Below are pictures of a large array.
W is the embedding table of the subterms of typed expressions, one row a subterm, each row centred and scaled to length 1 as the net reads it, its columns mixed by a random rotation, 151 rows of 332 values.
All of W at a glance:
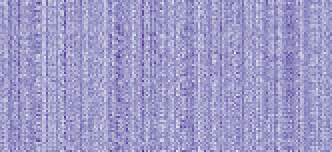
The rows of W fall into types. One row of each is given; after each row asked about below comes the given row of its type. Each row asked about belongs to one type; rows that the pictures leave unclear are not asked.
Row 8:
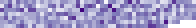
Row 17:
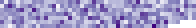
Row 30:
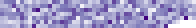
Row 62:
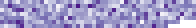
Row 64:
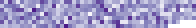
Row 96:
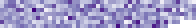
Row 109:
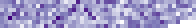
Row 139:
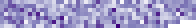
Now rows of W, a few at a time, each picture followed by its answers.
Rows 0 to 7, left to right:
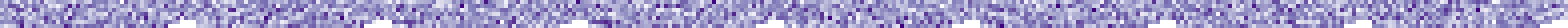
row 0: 62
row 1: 30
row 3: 62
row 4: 17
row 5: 62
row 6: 64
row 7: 109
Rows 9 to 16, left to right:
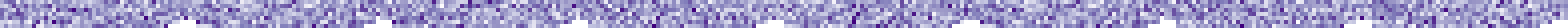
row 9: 30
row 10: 96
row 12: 64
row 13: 30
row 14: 96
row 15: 64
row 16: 139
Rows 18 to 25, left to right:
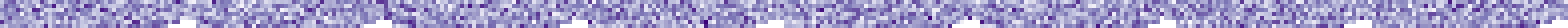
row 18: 96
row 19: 8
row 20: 62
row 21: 17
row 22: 30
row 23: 96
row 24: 64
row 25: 8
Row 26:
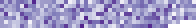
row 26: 8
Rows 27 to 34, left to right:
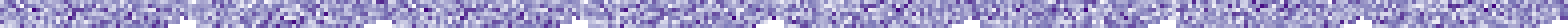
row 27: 96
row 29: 96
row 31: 8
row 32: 109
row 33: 8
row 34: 8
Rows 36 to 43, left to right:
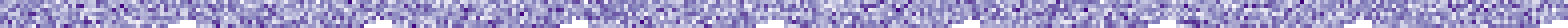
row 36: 64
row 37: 62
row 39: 64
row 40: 8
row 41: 109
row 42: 62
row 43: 8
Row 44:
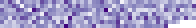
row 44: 64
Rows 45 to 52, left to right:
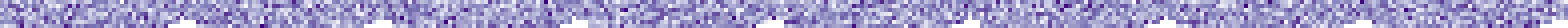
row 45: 62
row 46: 64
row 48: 30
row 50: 8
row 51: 17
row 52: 96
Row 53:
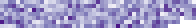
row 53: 96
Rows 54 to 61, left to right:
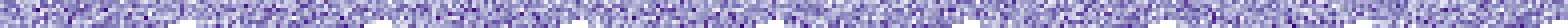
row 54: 30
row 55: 30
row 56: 17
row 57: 17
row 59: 8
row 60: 139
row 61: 8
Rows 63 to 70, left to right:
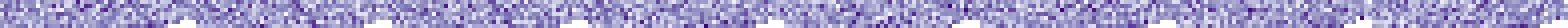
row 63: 8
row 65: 64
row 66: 96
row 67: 30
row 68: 8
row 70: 8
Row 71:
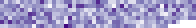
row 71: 64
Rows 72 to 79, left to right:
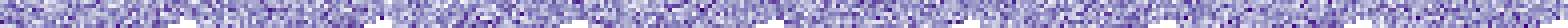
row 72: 96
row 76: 109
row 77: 8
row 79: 17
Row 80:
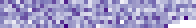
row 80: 64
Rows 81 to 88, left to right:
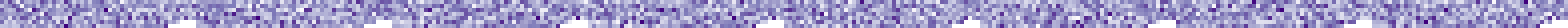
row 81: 64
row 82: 139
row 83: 30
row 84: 30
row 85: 139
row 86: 30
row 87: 109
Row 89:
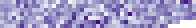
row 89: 8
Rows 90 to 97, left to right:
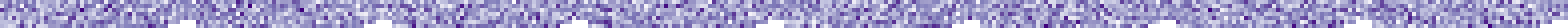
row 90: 8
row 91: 64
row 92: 62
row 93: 62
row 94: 8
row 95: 64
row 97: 139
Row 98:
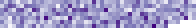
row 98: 17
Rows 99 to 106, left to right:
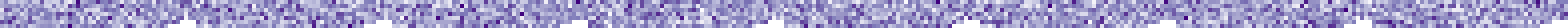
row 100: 17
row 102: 109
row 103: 62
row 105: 96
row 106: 62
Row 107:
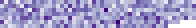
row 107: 17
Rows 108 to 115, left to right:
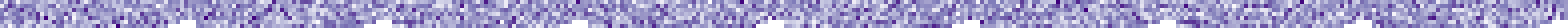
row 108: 17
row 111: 62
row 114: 62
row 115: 62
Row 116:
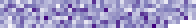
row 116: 17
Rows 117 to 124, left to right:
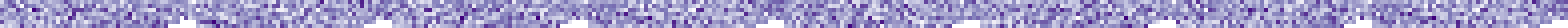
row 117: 96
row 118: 62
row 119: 30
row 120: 139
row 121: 64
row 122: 30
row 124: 139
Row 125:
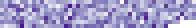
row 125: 62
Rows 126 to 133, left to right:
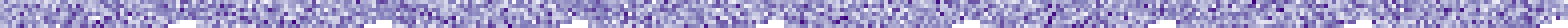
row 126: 30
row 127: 139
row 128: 139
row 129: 139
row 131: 30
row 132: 109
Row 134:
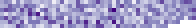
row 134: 139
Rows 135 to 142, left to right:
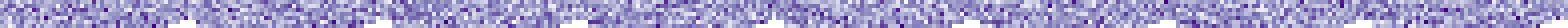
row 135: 17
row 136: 96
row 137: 64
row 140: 17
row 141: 62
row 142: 30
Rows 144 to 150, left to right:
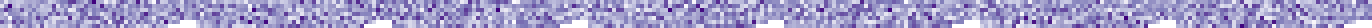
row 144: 17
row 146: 109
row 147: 8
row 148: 109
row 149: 30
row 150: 64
